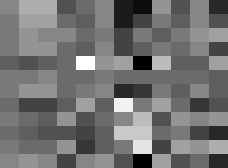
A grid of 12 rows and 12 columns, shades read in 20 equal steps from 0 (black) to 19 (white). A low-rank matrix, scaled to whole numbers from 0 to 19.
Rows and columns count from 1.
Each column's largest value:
10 13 13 11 19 11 18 17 14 12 11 13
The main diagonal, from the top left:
10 12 10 8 19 9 3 9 6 9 11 3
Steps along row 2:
up same down down up down up up down up down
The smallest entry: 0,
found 2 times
